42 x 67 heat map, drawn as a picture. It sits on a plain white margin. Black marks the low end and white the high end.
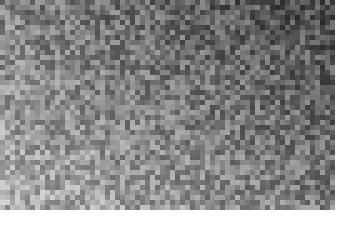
Stripes: none. Grain: fine. Odd rows or columns: none. Slope: up to the bottom left. Ninth with the lowest average: top right. Ninth with the highest average: bottom left.
